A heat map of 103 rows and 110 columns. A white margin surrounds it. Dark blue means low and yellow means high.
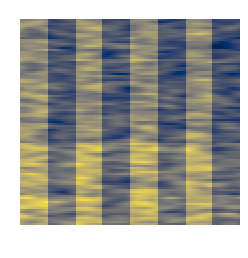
Stripes running up and down repeat 4 times from left to right. A horizontal seam about 60% of the way down splits the table, and the bottom part is higher. The ninth with the lowest average is the top right.
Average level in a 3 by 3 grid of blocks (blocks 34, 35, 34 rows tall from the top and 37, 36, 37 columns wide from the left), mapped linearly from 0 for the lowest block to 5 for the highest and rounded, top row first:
2 1 0
3 2 1
5 4 3
